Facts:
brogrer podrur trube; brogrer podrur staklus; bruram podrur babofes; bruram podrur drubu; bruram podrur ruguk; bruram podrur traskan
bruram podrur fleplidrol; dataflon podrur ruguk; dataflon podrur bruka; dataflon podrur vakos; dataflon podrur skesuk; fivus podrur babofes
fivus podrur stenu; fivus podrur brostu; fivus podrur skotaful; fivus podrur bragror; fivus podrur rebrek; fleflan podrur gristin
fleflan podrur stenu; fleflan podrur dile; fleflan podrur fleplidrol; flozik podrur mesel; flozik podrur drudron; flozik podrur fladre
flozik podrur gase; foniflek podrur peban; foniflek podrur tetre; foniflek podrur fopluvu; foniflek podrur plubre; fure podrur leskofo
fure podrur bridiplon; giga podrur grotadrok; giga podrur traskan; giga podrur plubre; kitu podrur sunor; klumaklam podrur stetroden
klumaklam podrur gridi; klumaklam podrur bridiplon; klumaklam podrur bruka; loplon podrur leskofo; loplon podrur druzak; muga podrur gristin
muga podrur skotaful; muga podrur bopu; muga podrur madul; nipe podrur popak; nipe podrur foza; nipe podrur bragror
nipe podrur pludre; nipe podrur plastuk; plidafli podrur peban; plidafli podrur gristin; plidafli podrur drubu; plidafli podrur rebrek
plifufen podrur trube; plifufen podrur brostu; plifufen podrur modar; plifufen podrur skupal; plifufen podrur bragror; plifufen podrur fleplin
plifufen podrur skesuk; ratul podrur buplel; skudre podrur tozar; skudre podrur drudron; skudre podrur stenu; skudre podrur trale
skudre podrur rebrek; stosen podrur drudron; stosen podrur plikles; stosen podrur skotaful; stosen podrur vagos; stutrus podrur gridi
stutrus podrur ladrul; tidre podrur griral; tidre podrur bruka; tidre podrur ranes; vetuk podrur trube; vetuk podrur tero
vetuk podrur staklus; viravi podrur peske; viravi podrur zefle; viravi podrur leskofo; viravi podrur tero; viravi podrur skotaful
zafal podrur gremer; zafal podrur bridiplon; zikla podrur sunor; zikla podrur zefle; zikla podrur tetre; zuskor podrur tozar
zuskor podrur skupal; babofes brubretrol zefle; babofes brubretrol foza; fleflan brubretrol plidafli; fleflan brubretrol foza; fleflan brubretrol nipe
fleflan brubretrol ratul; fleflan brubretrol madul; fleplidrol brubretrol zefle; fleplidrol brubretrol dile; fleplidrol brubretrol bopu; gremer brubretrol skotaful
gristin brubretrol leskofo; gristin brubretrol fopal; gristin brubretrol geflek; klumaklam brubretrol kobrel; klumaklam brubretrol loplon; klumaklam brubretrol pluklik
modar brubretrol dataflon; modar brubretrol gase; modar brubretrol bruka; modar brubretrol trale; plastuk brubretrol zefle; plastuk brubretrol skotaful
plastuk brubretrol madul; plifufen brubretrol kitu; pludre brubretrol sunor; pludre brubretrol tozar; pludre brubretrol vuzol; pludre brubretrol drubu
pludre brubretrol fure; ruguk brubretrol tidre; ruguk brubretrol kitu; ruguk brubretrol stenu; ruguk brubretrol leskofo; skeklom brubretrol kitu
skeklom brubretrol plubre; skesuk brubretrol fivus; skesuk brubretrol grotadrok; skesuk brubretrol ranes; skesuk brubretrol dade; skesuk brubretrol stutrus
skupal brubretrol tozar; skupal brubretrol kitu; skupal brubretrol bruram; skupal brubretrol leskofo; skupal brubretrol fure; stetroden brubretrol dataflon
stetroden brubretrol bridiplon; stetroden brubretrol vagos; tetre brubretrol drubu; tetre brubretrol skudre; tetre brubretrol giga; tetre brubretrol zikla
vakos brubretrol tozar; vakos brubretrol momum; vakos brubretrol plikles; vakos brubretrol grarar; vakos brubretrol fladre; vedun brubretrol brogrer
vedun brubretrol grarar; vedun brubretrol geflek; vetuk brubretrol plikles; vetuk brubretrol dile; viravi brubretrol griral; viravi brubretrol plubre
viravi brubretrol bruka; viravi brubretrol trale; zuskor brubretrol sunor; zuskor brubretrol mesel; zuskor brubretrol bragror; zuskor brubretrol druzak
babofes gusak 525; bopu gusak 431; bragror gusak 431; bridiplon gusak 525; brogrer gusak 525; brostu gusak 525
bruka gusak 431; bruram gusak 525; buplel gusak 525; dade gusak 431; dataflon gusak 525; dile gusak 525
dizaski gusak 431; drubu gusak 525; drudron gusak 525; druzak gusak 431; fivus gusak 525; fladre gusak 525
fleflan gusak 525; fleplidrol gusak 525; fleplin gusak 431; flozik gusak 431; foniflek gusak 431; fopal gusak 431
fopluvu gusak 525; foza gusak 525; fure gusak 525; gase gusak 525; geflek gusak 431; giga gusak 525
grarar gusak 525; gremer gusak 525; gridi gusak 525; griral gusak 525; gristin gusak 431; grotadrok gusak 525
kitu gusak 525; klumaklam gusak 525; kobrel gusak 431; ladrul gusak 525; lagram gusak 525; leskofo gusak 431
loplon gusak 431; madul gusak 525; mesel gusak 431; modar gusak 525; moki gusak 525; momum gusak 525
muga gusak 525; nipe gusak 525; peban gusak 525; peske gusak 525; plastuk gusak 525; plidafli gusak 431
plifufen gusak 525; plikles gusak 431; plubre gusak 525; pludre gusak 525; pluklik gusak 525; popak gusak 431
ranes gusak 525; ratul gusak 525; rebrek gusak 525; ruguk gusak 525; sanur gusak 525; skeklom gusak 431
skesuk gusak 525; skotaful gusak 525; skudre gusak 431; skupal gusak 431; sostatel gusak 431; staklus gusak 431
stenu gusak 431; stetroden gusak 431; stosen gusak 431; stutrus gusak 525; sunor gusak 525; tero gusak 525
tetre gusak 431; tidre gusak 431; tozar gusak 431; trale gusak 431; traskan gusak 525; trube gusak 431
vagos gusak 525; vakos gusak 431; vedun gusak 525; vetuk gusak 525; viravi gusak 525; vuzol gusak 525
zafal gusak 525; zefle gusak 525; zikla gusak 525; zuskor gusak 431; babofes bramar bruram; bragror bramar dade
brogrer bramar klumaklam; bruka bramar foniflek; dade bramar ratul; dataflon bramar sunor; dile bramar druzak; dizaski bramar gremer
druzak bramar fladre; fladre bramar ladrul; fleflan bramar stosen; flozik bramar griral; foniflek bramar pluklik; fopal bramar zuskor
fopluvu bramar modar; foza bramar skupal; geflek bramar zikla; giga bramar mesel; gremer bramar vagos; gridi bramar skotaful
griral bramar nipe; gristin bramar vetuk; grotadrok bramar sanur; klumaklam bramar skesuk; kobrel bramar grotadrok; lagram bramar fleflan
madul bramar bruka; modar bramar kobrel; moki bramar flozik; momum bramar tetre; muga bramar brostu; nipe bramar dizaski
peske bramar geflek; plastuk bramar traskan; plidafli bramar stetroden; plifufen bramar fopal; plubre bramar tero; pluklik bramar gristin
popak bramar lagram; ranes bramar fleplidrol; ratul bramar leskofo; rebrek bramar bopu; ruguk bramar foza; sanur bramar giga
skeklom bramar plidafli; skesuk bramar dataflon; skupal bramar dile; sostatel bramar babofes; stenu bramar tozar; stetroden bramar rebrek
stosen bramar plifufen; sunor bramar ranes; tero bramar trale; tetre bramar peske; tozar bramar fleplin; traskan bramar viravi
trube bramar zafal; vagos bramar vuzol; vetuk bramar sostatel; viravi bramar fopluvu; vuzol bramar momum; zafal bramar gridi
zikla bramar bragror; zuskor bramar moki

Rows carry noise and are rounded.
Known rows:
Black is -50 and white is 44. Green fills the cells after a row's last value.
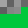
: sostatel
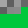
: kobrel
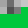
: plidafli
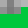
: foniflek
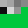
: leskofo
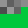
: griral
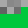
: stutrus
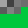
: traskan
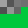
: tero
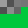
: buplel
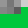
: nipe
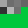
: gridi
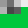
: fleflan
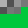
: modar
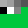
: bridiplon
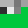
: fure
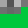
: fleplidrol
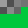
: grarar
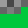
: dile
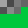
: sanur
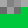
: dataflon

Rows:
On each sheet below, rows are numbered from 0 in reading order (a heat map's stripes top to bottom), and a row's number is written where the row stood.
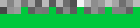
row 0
stetroden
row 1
plastuk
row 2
kitu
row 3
viravi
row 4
brogrer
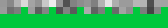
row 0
flozik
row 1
zuskor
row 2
vagos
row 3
stosen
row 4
tidre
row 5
gristin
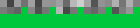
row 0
skotaful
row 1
stenu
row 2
skudre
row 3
tozar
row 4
vakos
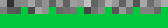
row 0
rebrek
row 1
druzak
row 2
bragror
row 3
skeklom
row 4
zefle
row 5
giga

